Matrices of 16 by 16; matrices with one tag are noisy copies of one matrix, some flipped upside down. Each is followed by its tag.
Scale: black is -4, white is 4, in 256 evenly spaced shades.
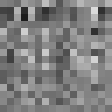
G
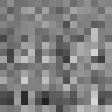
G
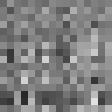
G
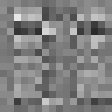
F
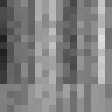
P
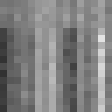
P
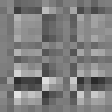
F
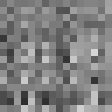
G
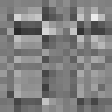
F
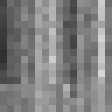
P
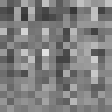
G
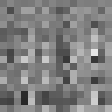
G
